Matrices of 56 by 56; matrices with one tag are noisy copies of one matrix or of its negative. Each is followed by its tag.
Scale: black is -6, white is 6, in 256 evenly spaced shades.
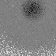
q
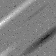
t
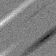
t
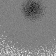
q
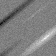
t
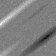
t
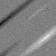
t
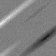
t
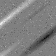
t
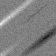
t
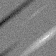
t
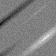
t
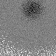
q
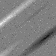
t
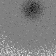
q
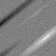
t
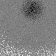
q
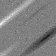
t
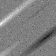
t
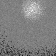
q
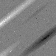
t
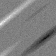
t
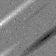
t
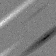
t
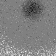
q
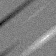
t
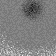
q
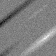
t
